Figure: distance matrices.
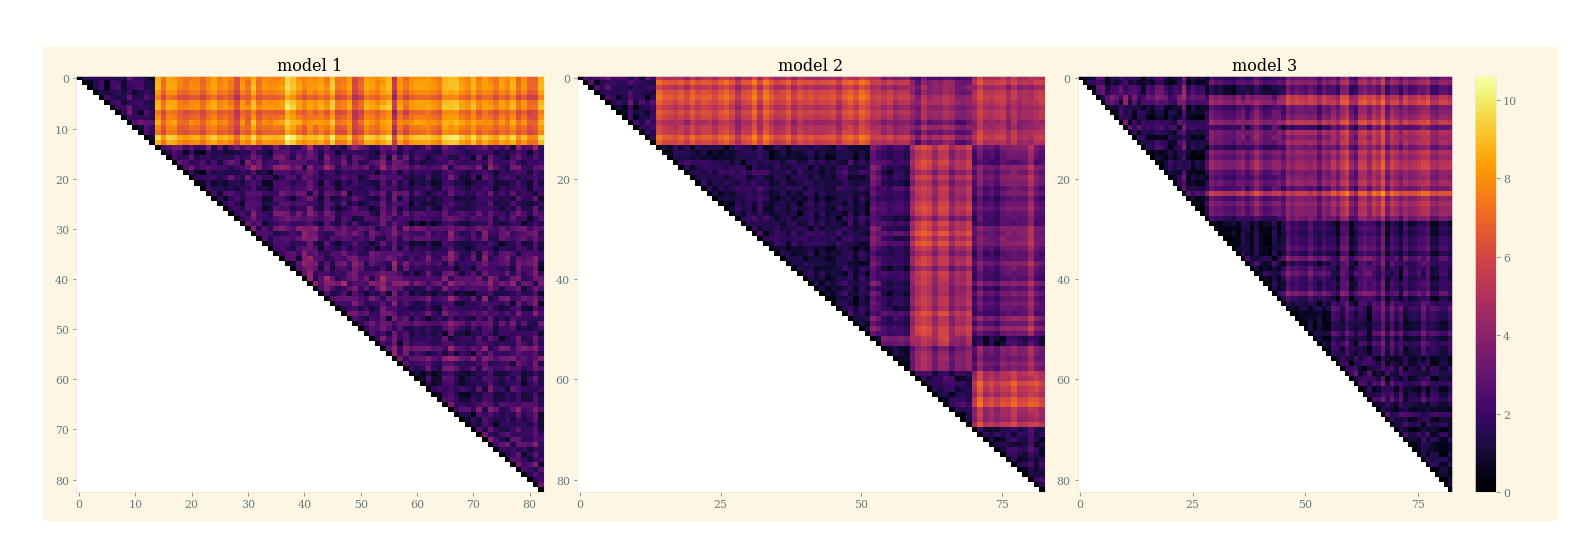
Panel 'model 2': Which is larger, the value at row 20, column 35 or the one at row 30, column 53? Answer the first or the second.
the second
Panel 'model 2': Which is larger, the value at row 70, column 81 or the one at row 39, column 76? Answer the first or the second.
the second
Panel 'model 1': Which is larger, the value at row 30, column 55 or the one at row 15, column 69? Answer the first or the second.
the first
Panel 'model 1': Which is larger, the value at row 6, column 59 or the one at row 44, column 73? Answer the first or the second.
the first
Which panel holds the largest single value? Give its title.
model 1
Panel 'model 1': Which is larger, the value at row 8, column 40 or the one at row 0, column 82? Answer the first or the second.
the second
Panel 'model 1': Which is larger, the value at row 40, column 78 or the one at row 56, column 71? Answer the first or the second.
the first
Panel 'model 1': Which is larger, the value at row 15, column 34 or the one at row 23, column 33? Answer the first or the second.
the second
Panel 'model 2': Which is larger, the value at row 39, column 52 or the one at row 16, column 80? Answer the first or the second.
the second
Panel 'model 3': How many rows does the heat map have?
83
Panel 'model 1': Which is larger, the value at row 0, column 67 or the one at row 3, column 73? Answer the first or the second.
the first
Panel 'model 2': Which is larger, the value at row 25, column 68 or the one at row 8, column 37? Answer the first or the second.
the second
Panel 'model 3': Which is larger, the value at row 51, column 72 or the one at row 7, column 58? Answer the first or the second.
the second
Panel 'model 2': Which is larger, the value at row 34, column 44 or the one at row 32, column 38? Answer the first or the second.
the second
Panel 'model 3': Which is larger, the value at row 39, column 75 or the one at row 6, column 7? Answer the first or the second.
the first
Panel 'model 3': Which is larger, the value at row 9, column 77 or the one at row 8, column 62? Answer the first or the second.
the first
